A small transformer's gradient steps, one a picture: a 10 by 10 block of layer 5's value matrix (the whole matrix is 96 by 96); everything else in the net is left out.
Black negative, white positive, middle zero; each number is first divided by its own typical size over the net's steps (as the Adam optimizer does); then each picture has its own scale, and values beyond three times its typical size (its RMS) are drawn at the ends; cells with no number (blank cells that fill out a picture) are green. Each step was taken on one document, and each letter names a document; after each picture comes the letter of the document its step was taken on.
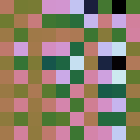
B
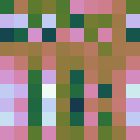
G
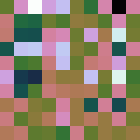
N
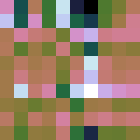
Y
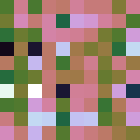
Y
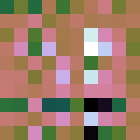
Y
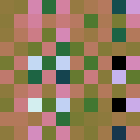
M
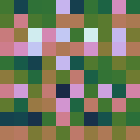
Y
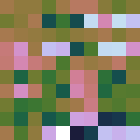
B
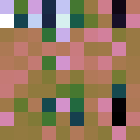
M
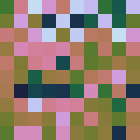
N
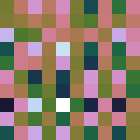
N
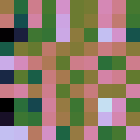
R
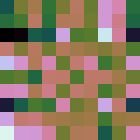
R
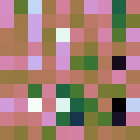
M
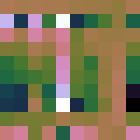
R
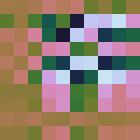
B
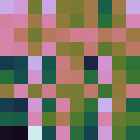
G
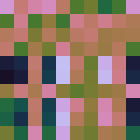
G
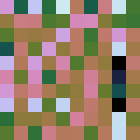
M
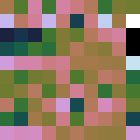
R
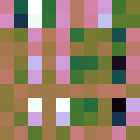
M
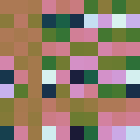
B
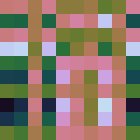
G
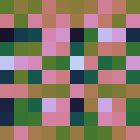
R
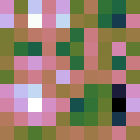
M
